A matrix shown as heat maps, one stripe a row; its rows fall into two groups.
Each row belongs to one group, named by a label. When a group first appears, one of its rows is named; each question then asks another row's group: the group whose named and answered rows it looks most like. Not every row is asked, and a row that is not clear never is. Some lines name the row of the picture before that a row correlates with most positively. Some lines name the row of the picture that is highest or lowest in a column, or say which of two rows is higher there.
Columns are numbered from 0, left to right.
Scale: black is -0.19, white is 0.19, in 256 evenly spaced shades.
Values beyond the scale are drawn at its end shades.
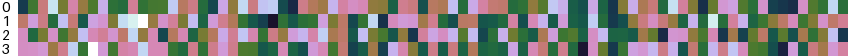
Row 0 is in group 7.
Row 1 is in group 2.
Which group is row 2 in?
7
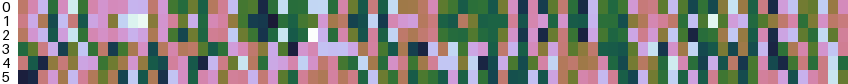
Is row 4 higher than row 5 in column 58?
No
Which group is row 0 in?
2
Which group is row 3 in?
7
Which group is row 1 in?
2
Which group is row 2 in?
2
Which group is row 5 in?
7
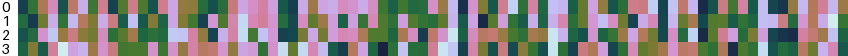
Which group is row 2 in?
7
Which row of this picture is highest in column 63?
0
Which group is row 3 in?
7
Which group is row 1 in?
7
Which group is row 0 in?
7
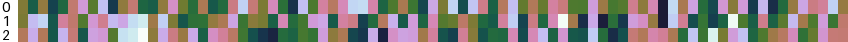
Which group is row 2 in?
2
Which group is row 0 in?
7
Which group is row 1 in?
2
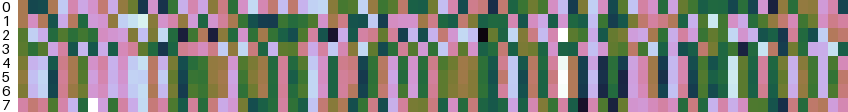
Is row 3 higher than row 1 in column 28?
Yes
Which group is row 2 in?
2
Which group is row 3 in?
7
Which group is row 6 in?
2
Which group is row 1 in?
2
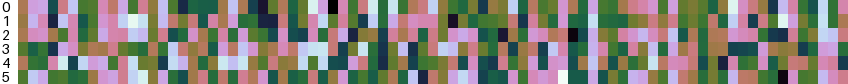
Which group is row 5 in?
2
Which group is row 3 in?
7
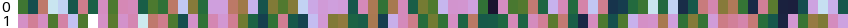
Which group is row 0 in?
7
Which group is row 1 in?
2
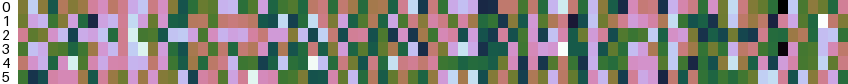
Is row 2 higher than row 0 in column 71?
No
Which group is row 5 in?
7
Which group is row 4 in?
2
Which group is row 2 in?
7
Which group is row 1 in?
2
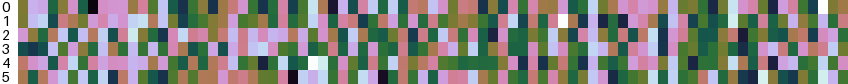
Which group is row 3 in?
7
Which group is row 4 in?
2
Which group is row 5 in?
7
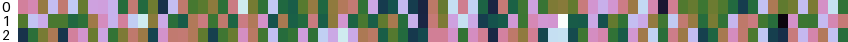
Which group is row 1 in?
2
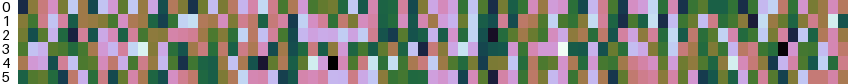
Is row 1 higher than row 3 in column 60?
No
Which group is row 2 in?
7
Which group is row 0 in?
7
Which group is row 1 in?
7
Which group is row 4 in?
2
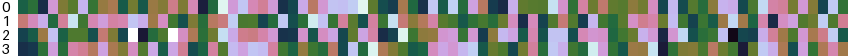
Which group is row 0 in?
7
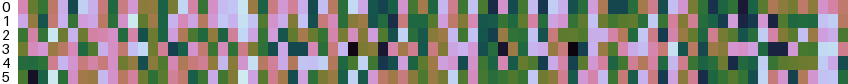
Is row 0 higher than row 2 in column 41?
No
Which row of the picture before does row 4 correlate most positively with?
2
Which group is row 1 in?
7
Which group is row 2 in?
7
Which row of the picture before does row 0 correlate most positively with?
2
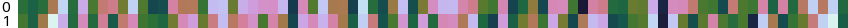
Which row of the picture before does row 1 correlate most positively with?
4
